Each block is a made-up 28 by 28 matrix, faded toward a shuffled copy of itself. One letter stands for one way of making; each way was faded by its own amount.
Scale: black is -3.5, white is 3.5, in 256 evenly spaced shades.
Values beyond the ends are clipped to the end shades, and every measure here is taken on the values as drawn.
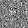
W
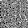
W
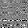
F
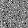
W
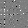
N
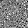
W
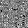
W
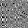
N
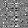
N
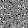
W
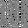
N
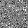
W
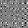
N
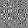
N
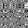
F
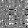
N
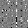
N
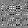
F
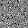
W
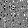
W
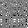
N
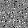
W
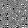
N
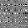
F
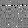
F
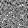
W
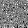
W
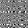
F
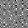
N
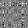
F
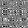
N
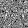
W
